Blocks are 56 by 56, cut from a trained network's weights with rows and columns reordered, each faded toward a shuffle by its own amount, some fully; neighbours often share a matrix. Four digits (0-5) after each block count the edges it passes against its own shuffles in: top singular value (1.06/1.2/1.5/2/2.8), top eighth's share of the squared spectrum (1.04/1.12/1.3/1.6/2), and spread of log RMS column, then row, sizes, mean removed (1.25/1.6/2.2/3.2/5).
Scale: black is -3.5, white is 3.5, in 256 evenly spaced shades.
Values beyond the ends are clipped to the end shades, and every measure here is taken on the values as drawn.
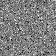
0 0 0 0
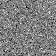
0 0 0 0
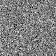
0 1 0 0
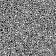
2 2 1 0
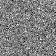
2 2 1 0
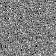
2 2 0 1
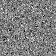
0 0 0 0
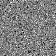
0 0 0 0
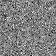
0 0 0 0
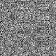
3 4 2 0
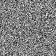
1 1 0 0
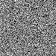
2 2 1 0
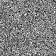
1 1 0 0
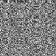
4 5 2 2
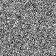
0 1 0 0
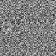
4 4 2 1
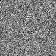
2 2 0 0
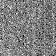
2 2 0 0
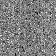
1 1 0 0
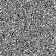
0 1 0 0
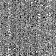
2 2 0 1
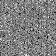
1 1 0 0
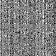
4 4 1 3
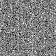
1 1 0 0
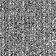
3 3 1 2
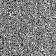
0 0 0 1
